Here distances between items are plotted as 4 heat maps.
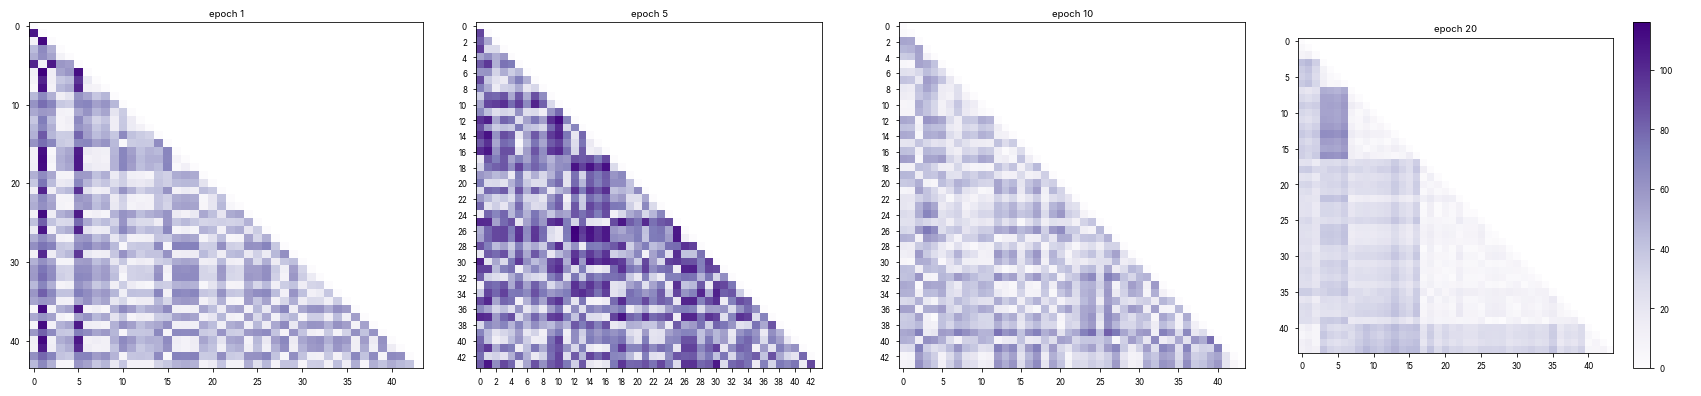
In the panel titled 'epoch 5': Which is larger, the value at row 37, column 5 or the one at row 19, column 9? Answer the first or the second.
the second
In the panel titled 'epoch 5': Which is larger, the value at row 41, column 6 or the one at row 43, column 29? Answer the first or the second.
the second
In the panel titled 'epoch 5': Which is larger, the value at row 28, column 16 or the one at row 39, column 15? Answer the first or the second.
the first
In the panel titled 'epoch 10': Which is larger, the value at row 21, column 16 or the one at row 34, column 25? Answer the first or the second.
the first
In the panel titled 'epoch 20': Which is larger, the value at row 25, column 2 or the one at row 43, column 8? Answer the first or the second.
the second
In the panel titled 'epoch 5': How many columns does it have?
44
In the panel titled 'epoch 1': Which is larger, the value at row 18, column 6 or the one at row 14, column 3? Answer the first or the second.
the second
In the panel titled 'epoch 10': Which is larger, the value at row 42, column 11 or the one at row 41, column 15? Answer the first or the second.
the second
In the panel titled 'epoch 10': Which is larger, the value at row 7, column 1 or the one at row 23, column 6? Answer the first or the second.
the first
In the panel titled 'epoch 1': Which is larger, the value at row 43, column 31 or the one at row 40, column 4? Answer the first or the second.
the second
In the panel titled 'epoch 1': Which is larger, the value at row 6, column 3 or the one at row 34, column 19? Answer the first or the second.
the first
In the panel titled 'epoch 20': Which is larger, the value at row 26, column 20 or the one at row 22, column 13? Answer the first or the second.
the second
